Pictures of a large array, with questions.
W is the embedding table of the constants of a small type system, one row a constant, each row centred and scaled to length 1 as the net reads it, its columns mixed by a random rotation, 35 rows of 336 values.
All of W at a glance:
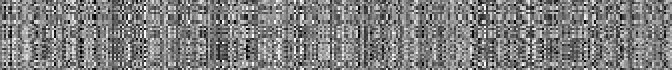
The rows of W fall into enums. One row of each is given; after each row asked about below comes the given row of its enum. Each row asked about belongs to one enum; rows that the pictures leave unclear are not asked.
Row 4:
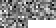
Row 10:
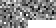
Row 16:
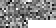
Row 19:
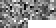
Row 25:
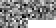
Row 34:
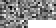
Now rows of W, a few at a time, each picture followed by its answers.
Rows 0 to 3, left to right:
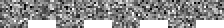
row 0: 19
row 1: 34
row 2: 10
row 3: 4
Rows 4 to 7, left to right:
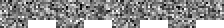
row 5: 19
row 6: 4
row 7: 34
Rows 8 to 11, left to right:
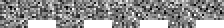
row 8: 34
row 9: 34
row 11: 10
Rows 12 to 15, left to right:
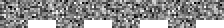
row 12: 34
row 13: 4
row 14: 25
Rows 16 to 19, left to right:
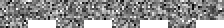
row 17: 4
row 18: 4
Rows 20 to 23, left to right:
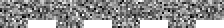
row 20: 25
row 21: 10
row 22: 16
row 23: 25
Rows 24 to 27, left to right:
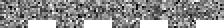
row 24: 34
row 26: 19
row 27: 16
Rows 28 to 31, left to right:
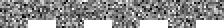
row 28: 25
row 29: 16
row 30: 10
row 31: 4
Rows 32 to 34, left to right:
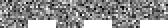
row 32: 4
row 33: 10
